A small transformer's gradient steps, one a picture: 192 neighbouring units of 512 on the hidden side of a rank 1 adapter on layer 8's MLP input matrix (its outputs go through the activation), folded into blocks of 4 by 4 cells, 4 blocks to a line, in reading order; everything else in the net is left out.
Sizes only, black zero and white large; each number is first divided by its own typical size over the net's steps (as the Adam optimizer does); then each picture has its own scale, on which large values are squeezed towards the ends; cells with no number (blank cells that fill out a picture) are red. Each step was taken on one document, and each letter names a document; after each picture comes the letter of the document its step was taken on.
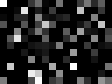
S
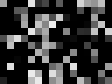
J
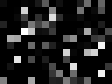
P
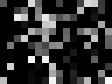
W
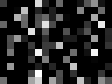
S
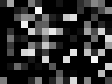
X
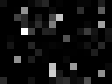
P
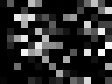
X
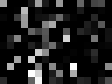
J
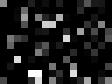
J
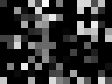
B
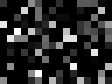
S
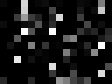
P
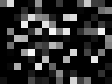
X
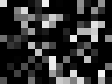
B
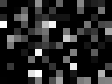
S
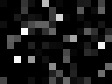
P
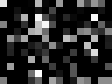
S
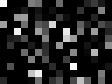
S
